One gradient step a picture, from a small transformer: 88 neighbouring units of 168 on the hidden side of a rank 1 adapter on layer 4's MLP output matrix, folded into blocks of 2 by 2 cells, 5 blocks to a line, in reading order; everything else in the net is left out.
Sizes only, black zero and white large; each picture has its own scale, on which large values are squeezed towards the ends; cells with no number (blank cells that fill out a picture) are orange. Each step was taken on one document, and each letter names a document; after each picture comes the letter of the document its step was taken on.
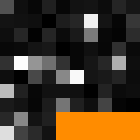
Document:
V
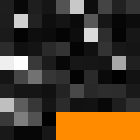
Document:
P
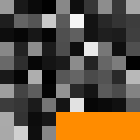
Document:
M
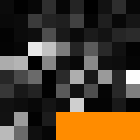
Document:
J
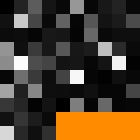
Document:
V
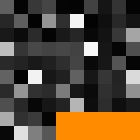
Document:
M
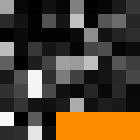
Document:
M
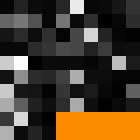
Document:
P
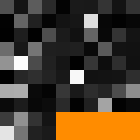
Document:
V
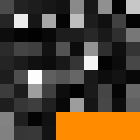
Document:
M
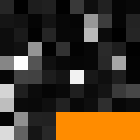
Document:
V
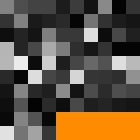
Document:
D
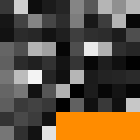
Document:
M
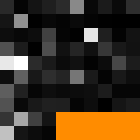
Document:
P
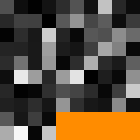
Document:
D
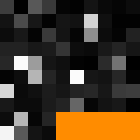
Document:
V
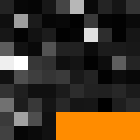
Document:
P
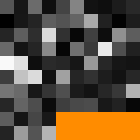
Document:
D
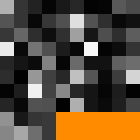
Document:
M
